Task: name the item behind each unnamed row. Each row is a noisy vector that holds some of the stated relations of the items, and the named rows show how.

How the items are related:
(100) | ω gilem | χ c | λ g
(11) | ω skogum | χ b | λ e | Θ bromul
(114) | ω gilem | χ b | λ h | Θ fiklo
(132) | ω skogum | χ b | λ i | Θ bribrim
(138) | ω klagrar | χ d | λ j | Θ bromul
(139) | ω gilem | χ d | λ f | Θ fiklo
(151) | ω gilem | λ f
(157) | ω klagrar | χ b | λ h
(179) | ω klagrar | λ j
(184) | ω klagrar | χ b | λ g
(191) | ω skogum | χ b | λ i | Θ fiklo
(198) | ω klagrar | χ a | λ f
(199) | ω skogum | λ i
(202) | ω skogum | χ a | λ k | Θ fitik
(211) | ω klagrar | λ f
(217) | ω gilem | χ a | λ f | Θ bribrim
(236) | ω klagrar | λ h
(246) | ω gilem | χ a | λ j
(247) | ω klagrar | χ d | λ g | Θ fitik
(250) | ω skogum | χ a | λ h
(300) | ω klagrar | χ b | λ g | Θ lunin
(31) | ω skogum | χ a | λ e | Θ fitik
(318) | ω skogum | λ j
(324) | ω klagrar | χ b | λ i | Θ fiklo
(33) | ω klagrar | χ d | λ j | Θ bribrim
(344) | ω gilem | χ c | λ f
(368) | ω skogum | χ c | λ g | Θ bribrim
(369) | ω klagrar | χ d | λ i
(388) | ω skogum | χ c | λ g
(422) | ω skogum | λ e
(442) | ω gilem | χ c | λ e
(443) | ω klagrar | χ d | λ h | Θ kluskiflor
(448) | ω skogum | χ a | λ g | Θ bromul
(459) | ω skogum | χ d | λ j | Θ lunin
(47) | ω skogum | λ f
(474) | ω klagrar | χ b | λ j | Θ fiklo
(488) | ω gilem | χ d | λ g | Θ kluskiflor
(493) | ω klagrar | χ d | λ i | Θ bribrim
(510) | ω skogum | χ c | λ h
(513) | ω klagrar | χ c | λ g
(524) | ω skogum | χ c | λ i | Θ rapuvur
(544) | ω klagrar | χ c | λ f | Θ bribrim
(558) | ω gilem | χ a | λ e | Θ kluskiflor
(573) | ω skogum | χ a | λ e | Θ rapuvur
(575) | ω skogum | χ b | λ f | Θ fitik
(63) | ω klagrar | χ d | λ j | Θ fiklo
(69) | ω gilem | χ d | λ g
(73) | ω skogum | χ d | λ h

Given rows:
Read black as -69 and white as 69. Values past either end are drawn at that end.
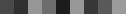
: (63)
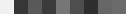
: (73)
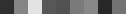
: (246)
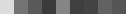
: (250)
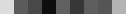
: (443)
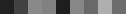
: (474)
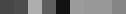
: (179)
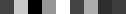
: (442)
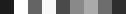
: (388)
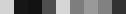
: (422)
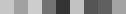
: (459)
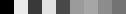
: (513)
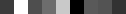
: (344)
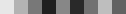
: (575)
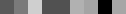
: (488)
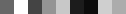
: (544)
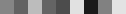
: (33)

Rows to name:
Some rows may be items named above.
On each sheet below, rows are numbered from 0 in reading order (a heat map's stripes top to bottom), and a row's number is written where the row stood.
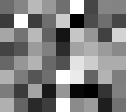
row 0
(448)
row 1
(344)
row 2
(247)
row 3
(184)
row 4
(300)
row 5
(132)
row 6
(139)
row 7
(558)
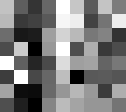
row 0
(11)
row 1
(493)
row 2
(191)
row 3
(442)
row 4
(31)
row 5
(344)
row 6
(369)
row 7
(324)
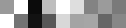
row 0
(524)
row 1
(31)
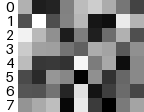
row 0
(199)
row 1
(544)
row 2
(575)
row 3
(202)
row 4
(558)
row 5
(63)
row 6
(114)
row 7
(217)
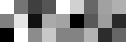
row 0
(573)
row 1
(510)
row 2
(100)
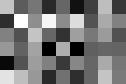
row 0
(47)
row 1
(368)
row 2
(318)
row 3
(151)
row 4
(474)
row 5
(575)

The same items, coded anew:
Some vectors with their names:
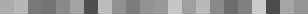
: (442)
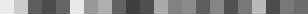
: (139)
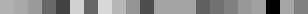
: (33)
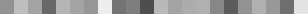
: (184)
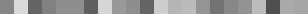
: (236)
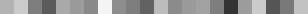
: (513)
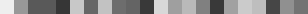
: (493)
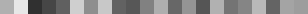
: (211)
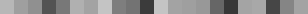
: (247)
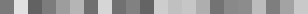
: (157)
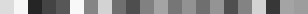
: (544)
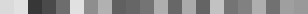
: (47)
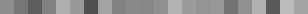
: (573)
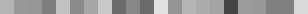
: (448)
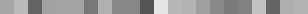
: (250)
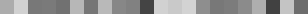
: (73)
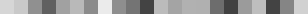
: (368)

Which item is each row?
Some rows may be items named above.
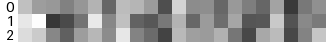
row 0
(246)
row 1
(344)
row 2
(368)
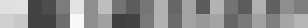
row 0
(151)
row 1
(575)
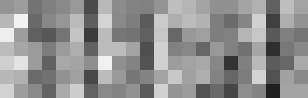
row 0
(422)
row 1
(510)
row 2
(524)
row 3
(246)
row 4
(100)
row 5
(442)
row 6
(202)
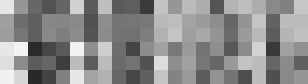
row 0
(132)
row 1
(31)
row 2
(31)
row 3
(544)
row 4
(369)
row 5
(217)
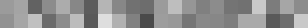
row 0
(558)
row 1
(474)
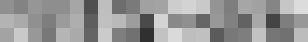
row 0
(11)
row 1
(246)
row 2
(114)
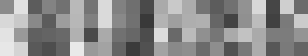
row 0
(443)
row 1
(368)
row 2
(199)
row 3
(139)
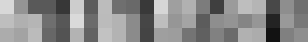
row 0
(493)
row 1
(459)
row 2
(63)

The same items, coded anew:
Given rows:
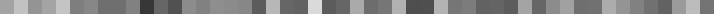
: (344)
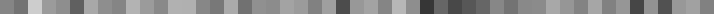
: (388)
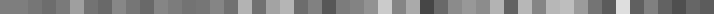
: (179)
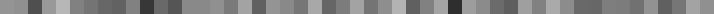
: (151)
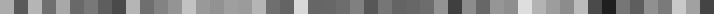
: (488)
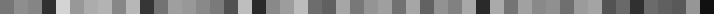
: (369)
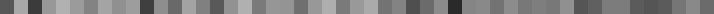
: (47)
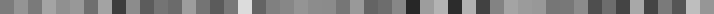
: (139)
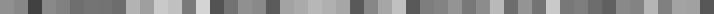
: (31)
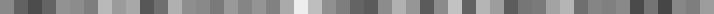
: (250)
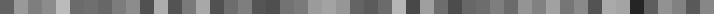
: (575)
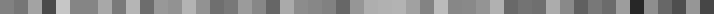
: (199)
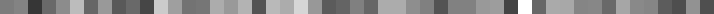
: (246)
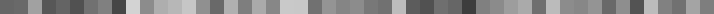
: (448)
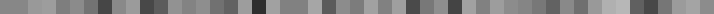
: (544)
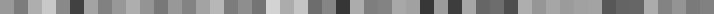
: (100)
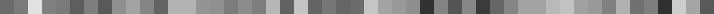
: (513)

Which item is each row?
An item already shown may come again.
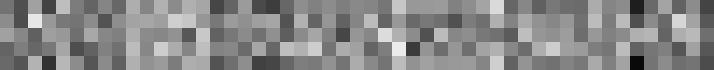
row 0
(132)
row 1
(368)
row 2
(442)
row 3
(202)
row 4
(132)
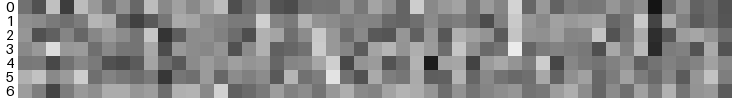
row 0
(132)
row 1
(459)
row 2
(443)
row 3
(524)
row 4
(217)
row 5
(344)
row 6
(422)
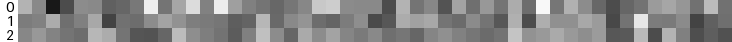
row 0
(558)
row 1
(474)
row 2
(459)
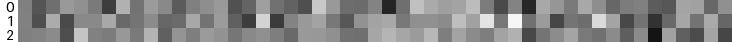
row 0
(114)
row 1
(493)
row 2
(199)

